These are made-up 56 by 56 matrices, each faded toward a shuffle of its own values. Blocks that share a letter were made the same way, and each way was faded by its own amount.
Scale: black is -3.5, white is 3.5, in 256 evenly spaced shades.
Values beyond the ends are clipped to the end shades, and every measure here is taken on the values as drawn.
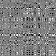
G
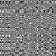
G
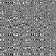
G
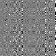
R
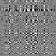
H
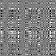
H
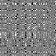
G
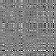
H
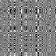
R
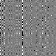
R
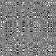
G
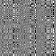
R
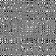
G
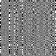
R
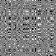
G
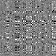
G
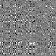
G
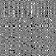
G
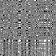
G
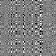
R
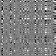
H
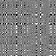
H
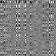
R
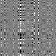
R
